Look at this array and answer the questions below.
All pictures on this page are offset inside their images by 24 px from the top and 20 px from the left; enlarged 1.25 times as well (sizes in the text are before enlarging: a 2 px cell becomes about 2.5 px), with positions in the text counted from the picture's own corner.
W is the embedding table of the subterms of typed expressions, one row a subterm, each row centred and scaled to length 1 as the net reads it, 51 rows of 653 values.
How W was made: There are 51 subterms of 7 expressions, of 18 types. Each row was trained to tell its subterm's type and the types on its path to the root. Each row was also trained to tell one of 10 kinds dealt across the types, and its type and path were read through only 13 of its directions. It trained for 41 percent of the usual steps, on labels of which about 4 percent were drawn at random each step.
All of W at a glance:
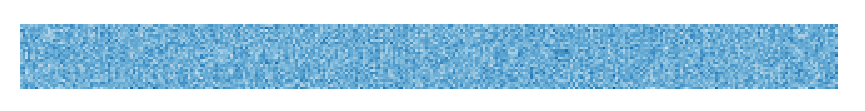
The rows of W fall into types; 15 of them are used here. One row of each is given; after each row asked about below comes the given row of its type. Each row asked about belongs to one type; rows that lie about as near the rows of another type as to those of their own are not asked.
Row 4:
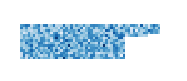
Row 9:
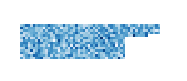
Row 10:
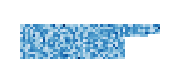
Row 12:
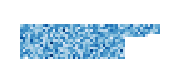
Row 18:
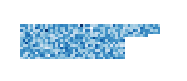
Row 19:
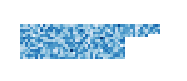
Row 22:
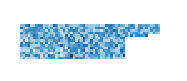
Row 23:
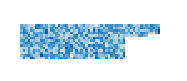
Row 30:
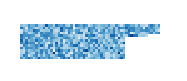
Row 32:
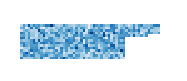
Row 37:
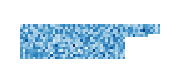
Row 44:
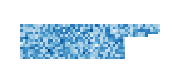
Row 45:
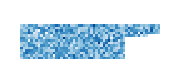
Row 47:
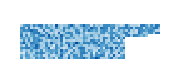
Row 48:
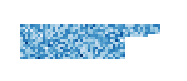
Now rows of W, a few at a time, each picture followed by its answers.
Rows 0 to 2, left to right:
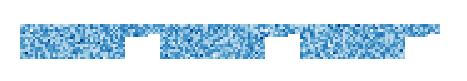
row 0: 19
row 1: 48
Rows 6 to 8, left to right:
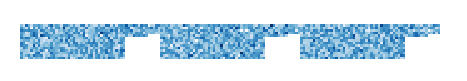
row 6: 9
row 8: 19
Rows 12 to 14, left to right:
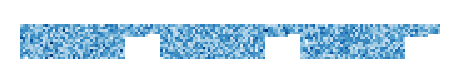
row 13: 37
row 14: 44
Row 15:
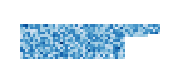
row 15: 4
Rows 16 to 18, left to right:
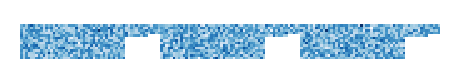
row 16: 47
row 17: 23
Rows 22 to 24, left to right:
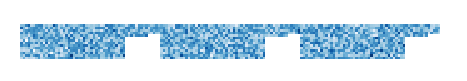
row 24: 9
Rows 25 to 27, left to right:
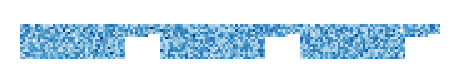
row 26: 10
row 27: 45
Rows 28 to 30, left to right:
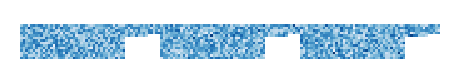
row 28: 23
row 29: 22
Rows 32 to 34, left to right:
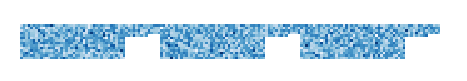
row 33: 37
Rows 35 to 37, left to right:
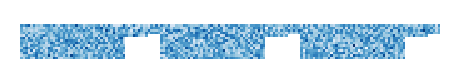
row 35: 44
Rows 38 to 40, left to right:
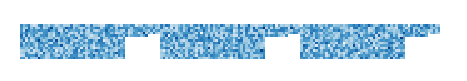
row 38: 19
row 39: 44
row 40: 48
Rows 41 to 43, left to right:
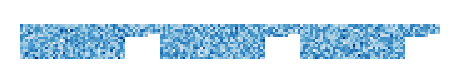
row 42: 37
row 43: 48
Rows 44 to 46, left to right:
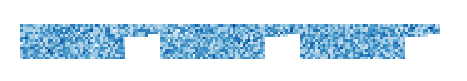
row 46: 30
